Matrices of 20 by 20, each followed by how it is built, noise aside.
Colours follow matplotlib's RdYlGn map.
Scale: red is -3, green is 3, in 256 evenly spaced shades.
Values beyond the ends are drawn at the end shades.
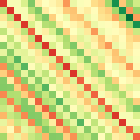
Toeplitz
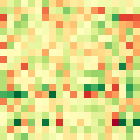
low rank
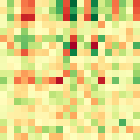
low rank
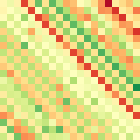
Toeplitz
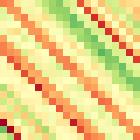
Toeplitz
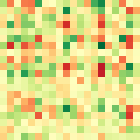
low rank
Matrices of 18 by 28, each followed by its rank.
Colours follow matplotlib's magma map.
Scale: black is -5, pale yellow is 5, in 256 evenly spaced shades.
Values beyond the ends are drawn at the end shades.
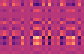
one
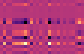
one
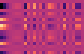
one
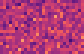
full rank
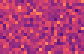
full rank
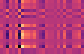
one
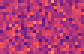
full rank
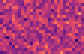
full rank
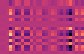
one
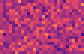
full rank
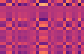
one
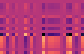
one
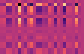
one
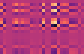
one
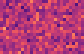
full rank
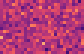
full rank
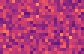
full rank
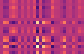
one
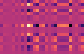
one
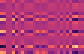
one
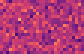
full rank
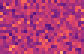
full rank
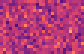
full rank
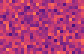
full rank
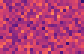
full rank
